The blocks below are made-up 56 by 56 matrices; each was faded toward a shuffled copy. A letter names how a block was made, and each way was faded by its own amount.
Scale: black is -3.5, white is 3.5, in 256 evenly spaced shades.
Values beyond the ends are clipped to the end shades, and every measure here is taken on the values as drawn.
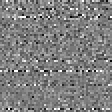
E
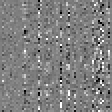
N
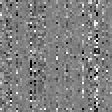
N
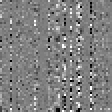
N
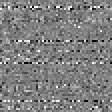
E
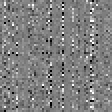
N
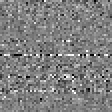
E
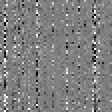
N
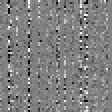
N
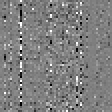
N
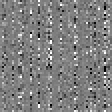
N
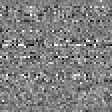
E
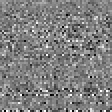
E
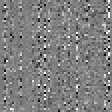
N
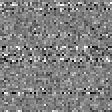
E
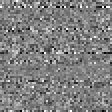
E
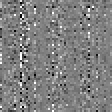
N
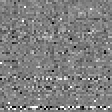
E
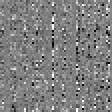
N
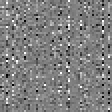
N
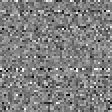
E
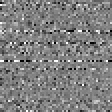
E
